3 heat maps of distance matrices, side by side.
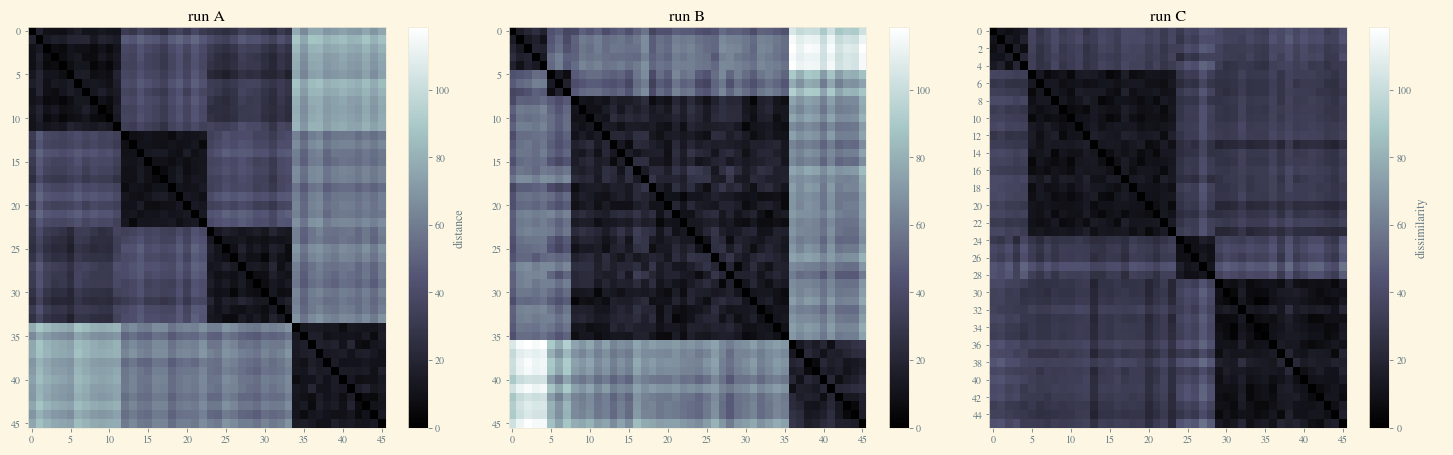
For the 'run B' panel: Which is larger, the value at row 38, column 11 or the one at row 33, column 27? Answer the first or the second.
the first
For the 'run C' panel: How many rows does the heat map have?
46
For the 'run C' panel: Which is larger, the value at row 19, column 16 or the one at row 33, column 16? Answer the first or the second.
the second
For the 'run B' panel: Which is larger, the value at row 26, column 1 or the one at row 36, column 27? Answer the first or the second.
the second
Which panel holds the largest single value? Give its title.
run B
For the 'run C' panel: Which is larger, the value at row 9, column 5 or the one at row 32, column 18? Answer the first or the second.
the second
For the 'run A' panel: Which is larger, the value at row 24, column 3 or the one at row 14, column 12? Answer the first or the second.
the first
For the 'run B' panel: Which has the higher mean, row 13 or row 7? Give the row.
7
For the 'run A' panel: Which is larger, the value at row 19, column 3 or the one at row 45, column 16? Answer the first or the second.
the second
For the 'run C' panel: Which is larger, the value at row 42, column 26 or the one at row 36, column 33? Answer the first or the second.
the first
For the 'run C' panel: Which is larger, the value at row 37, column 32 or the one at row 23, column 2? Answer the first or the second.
the second
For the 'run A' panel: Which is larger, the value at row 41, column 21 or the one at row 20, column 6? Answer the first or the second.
the first
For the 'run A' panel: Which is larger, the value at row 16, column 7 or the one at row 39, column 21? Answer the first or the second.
the second
